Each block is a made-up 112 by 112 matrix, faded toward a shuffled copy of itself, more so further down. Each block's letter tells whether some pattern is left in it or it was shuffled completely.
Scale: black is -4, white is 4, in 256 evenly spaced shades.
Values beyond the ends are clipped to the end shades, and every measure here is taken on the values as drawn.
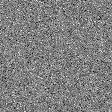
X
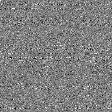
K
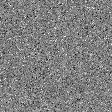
X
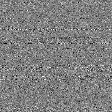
K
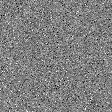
X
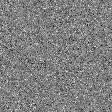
X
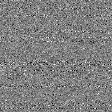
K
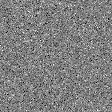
X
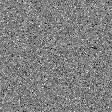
X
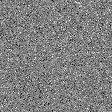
X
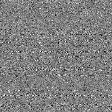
K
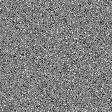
X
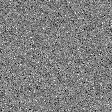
X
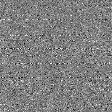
K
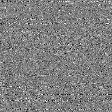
K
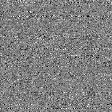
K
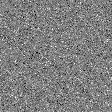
X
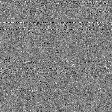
K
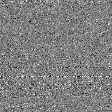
K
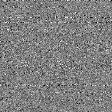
K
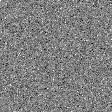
X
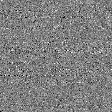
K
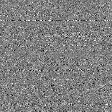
K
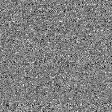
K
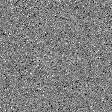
X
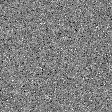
X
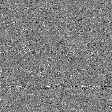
K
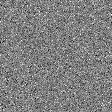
X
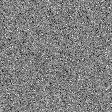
X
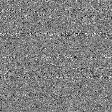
K
